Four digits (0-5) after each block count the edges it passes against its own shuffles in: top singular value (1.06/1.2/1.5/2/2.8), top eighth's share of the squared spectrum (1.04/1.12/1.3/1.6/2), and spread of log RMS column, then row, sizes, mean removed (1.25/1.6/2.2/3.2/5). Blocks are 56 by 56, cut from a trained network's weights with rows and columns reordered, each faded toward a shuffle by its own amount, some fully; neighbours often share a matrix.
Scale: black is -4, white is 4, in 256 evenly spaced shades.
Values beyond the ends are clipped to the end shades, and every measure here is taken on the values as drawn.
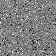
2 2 0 1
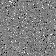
0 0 0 0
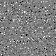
2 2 0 1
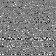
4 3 0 3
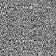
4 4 1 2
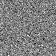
0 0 0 0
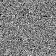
1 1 0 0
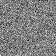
0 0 0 0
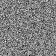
0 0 0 0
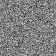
0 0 0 0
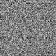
3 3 0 1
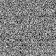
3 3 0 1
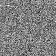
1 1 0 0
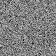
1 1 0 0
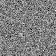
1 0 0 0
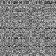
4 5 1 3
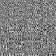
4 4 1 2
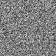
2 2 0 0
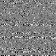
3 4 1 3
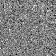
2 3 0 0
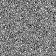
2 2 0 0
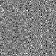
3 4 2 2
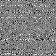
3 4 0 3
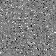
1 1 1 0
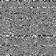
3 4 0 3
